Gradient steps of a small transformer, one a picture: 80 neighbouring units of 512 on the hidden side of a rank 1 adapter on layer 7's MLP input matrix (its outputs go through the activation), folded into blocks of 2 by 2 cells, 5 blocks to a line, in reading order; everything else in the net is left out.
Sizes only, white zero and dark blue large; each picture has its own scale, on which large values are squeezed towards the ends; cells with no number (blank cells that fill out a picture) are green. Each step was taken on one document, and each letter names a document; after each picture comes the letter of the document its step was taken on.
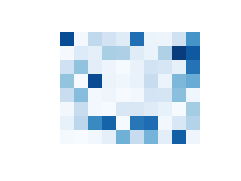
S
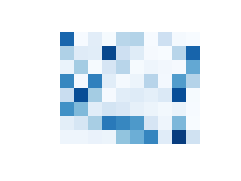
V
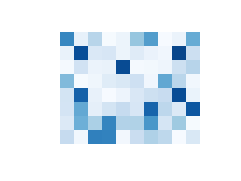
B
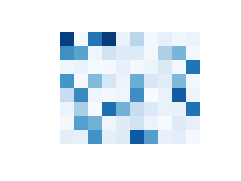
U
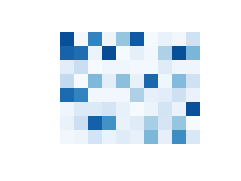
B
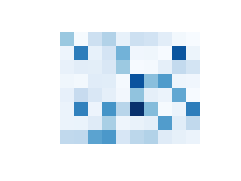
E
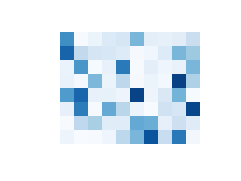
U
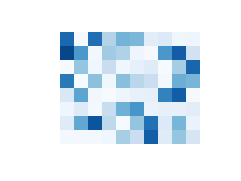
U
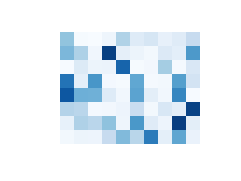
V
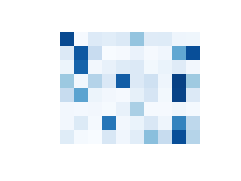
S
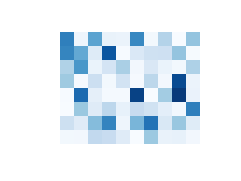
S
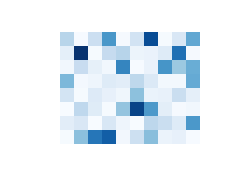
E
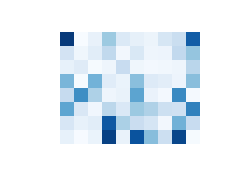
V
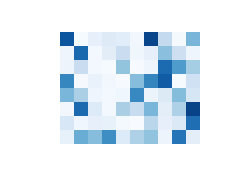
E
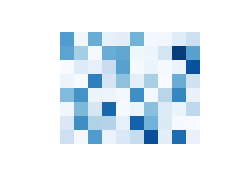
U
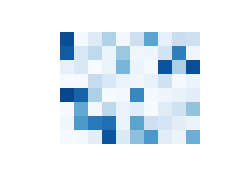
B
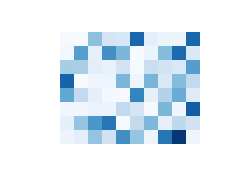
S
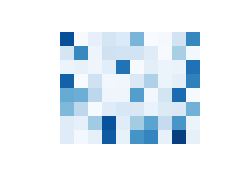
V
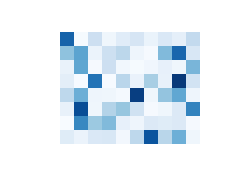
U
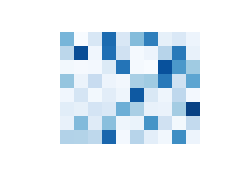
E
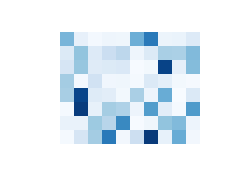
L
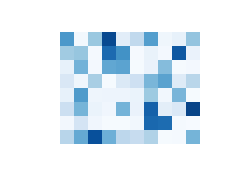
E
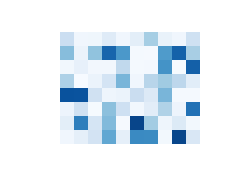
B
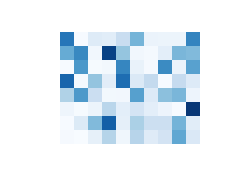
B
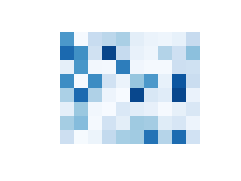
U
